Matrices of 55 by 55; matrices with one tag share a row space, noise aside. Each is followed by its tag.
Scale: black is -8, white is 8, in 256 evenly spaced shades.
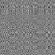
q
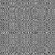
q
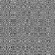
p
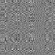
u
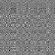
p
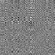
u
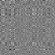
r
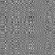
u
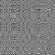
p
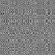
q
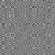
r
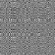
p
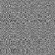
p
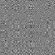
u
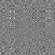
r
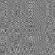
u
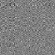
r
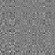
r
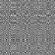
p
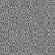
q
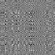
u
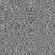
u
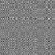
q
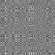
u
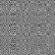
p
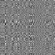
u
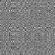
p
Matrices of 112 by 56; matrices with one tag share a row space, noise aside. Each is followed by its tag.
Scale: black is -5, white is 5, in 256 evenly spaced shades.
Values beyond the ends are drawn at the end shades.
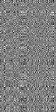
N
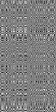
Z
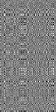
N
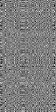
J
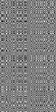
Z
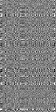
J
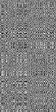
Z
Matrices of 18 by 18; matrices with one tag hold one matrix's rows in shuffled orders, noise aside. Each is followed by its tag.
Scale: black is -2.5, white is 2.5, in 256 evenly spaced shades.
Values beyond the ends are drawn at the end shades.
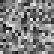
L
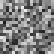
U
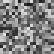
U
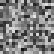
L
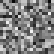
U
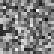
U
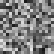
U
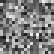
L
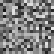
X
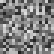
X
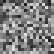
X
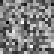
L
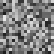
X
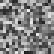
U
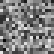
L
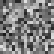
X
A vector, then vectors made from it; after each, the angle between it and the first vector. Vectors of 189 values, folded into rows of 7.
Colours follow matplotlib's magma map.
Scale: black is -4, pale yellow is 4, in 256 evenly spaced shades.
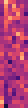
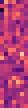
partly aligned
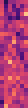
nearly opposite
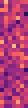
partly aligned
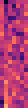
nearly opposite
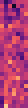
nearly opposite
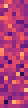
partly aligned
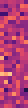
orthogonal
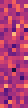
orthogonal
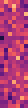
orthogonal
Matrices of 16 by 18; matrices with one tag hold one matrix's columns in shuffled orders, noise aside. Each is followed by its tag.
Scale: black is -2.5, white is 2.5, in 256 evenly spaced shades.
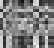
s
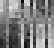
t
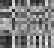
s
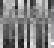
t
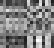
s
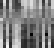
t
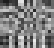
s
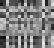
s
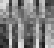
t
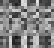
s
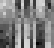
t
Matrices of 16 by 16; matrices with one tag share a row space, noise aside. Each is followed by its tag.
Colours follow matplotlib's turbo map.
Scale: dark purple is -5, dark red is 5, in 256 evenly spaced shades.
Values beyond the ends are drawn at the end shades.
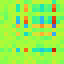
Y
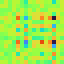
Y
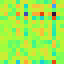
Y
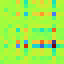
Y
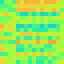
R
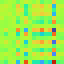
Y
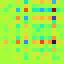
Y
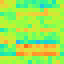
R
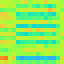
R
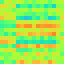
R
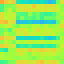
R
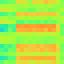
R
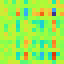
Y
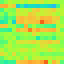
R
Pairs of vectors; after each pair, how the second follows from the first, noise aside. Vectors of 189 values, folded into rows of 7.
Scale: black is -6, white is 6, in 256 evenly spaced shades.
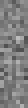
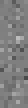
partly zeroed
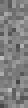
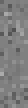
partly zeroed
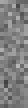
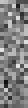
scaled up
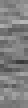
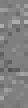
partly zeroed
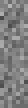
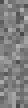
shuffled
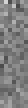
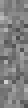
shuffled
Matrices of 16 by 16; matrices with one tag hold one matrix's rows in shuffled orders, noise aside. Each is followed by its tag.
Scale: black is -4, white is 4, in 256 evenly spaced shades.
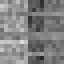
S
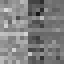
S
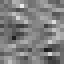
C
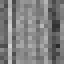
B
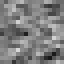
C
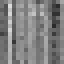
B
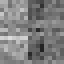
S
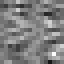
C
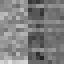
S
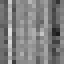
B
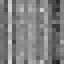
B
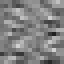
C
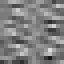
C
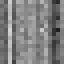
B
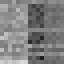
S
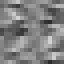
C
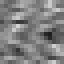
C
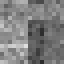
S
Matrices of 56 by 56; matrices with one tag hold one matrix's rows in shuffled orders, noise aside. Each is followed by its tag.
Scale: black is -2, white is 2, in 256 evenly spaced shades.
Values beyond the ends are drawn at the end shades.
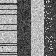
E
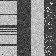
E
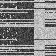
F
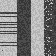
E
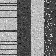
E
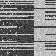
F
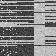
F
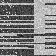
F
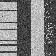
E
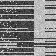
F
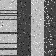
E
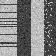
E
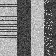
E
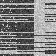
F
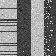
E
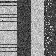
E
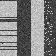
E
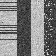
E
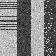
E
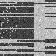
F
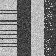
E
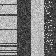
E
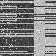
F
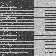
F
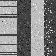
E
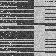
F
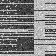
F
